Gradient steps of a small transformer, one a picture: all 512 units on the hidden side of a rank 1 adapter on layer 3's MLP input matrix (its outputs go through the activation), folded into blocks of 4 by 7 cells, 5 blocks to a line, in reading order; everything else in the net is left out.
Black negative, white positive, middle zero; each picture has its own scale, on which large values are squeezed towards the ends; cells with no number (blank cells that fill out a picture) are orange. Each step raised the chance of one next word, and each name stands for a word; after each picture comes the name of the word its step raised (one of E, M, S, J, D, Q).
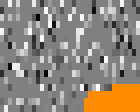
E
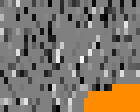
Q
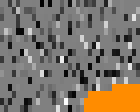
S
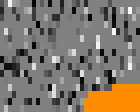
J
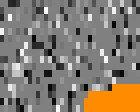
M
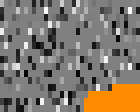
M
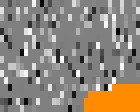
S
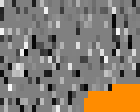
M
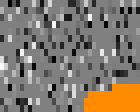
J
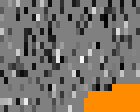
Q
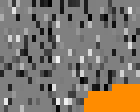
Q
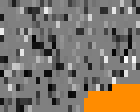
M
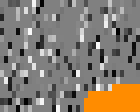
S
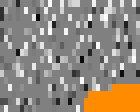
Q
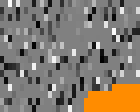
J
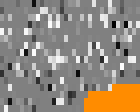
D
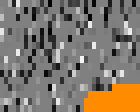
Q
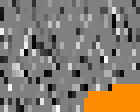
M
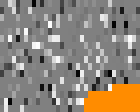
D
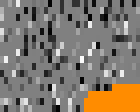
Q
